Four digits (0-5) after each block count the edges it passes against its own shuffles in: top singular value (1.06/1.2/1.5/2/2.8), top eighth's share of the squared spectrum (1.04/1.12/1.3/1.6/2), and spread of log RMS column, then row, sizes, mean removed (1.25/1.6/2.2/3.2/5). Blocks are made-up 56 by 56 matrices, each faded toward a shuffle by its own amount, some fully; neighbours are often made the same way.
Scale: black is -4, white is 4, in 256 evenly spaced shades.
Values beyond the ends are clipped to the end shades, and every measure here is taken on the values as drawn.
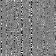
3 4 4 0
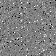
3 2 1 0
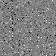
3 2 1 0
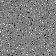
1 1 0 0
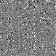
3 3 1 0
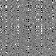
4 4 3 2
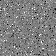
0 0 0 0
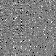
3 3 1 0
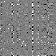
4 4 2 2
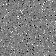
0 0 0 0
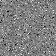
1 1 0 1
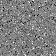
0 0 0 0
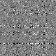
3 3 2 3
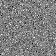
0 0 0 0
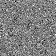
0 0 0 0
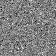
0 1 0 0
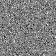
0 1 0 0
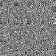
3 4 2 2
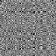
4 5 3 3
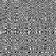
4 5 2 3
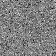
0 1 0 0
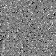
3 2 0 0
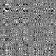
4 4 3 3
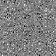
3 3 2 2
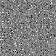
3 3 1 1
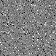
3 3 0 1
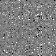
3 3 2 1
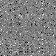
3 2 1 1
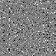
3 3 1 1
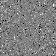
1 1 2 0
